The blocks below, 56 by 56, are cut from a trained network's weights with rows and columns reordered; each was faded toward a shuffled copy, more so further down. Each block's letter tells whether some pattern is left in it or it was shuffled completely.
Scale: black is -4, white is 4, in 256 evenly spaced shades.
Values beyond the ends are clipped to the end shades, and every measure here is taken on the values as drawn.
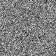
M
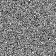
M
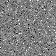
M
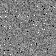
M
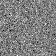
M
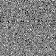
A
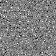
A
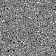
M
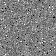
M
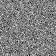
M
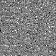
A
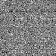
A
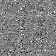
A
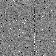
A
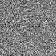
A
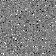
A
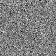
M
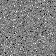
M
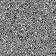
M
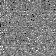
A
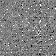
A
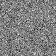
M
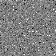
A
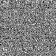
A
